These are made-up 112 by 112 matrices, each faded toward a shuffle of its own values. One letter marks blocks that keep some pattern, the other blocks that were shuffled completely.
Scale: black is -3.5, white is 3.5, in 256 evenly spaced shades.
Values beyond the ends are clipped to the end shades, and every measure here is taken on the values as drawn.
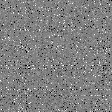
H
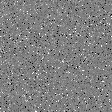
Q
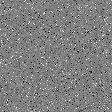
Q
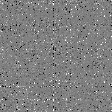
H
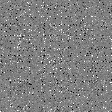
H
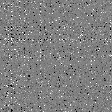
H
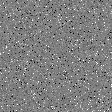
Q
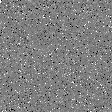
Q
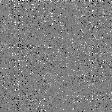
H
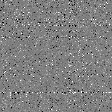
H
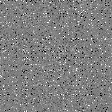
H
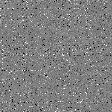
H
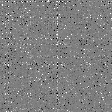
H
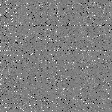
H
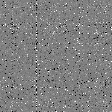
H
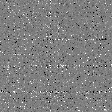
H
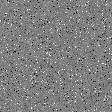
Q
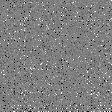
H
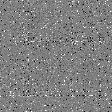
H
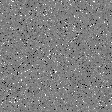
Q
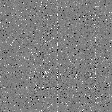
H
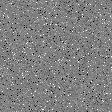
Q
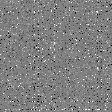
H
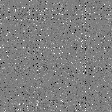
H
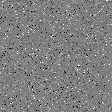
Q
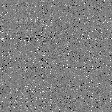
H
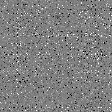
H
